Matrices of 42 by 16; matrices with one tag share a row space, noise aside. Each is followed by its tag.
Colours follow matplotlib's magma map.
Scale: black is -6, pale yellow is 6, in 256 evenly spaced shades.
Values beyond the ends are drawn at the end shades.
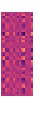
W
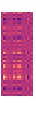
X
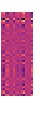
W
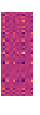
W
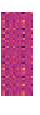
W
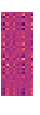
W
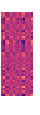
W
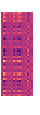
X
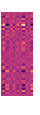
W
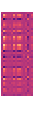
X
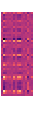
X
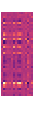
X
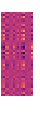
W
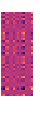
W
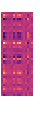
X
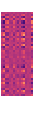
W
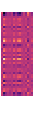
X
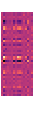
X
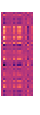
X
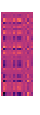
X
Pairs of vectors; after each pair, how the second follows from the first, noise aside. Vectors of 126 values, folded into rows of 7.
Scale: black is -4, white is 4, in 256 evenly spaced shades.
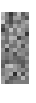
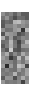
wrapped around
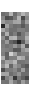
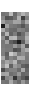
copied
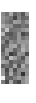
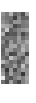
copied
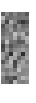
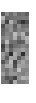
copied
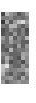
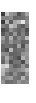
copied
